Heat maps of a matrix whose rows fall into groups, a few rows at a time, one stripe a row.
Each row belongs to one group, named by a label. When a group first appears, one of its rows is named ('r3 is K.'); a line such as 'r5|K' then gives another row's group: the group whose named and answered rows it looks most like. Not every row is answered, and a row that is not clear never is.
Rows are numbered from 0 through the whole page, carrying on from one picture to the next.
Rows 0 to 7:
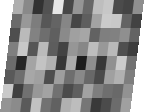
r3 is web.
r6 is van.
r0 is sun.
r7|web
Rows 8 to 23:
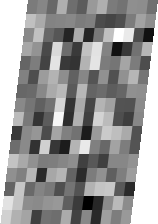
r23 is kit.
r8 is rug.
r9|kit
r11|web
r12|rug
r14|web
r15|sun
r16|sun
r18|rug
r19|kit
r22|kit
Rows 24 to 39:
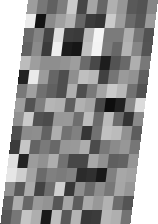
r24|sun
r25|van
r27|rug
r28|kit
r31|web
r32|sun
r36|kit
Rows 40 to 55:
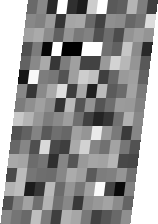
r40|rug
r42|kit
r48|kit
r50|rug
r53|sun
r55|web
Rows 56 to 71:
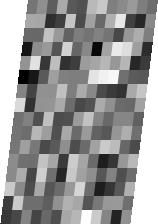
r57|sun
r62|web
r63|van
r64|rug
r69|web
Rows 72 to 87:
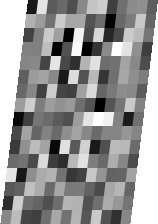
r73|kit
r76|rug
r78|rug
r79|kit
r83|rug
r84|van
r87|sun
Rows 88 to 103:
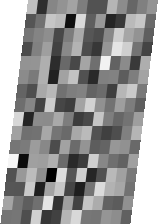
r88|van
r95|rug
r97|web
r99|van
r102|sun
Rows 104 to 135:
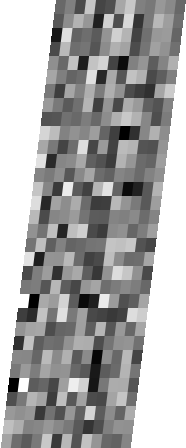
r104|rug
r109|sun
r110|web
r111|sun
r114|sun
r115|van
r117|web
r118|van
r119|van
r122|van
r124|rug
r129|kit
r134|kit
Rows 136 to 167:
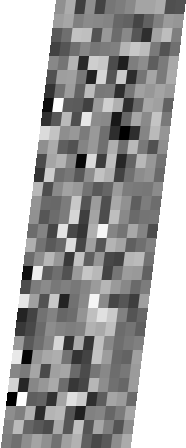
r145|kit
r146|sun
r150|sun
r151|sun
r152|rug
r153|sun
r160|sun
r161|van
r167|web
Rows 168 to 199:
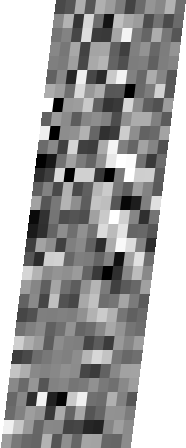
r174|kit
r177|van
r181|rug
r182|web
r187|kit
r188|web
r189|rug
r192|kit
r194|kit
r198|kit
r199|sun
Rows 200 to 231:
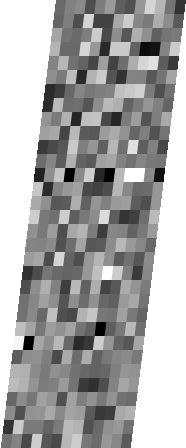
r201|rug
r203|web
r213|van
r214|sun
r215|web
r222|rug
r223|kit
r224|van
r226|kit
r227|kit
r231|rug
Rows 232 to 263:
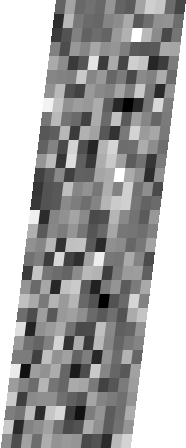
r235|web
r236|sun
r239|kit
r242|rug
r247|van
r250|rug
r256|sun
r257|kit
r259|web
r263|web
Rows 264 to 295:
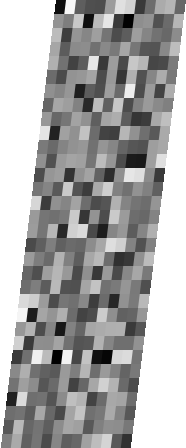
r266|van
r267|web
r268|sun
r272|web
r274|web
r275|web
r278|van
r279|sun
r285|kit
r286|van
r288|van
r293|rug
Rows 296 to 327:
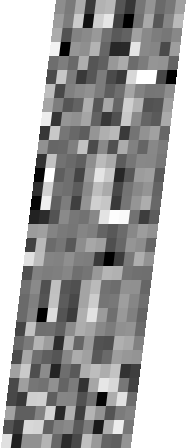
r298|van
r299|van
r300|rug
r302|van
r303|sun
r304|van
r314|kit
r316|rug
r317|rug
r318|rug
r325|sun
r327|van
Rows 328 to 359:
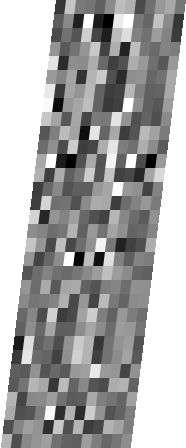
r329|rug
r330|rug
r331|sun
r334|van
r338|rug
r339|sun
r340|web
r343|van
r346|sun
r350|rug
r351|rug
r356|van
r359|van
